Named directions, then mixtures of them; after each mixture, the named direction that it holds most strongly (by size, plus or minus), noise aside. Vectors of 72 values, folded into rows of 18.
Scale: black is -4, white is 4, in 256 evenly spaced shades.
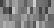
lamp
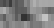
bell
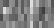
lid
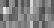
lid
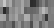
lid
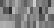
lamp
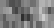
bell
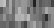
bell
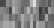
lamp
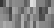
lamp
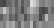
lid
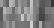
lid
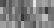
bell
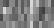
lid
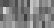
lid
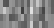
lid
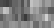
bell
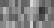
lid
